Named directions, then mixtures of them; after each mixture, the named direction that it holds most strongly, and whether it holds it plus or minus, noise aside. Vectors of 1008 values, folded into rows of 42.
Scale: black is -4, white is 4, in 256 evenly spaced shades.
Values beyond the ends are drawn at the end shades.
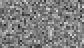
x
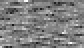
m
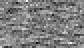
m, plus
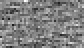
m, plus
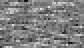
m, minus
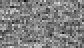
x, minus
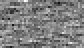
m, plus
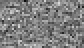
x, minus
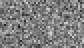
x, plus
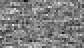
m, minus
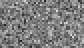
x, plus
